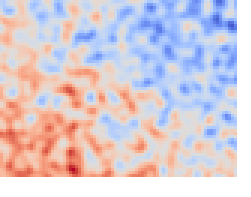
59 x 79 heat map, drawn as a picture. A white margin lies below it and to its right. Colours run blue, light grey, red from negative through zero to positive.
Ninth with the lowest average: top right. Slope: up to the bottom left. Histogram: bell-shaped. Stripes: none. Average level on the scale: 50%. Ninth with the highest average: bottom left. Odd rows or columns: none. Grain: blotchy.
